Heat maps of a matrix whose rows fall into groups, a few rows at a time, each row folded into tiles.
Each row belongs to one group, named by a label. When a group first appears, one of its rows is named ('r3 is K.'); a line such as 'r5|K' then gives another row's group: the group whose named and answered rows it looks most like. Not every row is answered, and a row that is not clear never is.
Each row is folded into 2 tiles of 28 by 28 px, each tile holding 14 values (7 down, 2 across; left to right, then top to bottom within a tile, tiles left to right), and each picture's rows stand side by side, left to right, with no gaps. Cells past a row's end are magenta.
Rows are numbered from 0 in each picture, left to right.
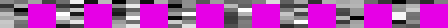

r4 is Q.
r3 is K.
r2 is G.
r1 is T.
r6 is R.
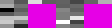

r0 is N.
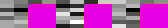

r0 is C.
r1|T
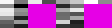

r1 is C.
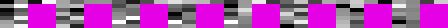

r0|G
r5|T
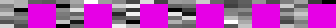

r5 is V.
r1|C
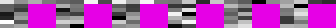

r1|N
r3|T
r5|V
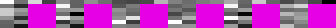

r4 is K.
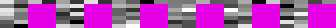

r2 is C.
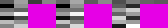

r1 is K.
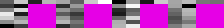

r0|T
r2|G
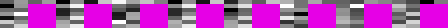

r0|K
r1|G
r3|G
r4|G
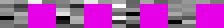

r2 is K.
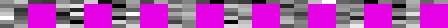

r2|K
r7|K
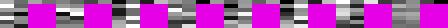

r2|G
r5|G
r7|V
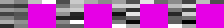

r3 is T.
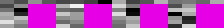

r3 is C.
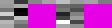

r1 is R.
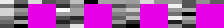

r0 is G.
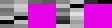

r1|V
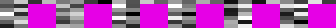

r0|T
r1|V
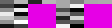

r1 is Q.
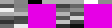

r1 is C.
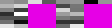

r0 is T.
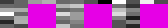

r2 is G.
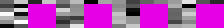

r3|V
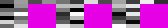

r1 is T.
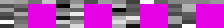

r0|C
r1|K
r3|C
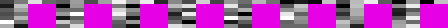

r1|K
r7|G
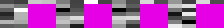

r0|Q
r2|N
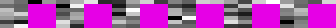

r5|Q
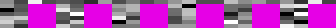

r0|N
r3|V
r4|R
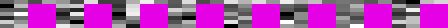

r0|K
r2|Q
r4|C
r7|Q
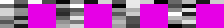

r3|T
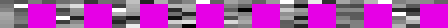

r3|N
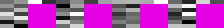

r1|K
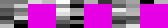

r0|Q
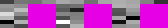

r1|C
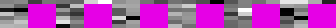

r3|V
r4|Q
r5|R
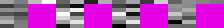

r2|T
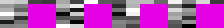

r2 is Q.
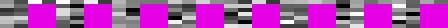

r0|N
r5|C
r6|K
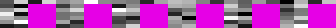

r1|C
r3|R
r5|G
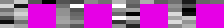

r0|V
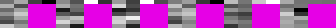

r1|N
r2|N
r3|V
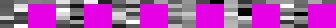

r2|T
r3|V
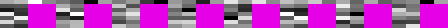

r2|V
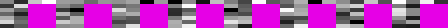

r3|G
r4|N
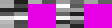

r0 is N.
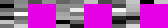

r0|K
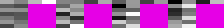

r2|K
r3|G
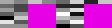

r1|T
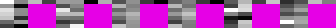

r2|V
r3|V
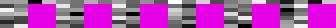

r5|G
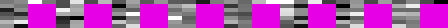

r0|N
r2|K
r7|V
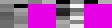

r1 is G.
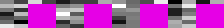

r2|Q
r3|G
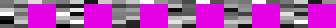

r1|T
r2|C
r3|N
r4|N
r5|T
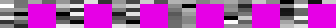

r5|G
